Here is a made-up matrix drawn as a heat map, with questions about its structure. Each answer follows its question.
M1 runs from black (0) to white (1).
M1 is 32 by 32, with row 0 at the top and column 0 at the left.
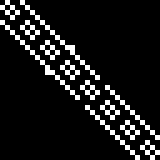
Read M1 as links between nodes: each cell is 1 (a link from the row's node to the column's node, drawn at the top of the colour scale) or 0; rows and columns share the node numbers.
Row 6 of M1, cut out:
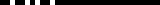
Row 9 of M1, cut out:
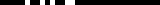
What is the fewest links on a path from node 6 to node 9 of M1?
2
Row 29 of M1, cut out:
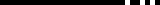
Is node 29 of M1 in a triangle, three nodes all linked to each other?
no
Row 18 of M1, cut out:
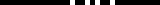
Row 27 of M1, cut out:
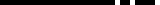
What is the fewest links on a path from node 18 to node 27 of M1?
3
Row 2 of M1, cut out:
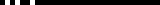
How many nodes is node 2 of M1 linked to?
3
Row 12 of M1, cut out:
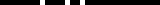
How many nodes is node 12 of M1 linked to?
3
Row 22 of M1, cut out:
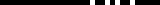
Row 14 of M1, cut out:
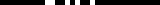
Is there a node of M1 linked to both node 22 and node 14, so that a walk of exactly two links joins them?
yes
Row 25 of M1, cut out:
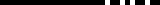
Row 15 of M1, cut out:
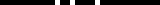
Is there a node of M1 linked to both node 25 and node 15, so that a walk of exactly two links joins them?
no
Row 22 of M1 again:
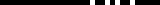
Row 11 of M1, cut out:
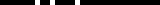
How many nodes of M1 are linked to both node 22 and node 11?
0
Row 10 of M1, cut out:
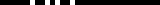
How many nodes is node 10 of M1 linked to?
4
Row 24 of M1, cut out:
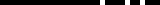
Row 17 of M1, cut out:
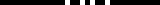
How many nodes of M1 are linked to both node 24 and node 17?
0
